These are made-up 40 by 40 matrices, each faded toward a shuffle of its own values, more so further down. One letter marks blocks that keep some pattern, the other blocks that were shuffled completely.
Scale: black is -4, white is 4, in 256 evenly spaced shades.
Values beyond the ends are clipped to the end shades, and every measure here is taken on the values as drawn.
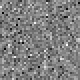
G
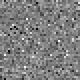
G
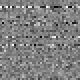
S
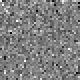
G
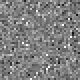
G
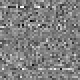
S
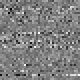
S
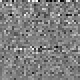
S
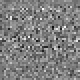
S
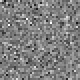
G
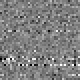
S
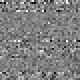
S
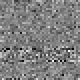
S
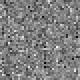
G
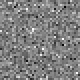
G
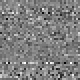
S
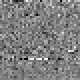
S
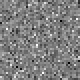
G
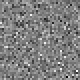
G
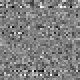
S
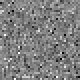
G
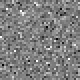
G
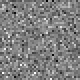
G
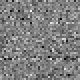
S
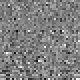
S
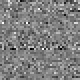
S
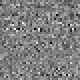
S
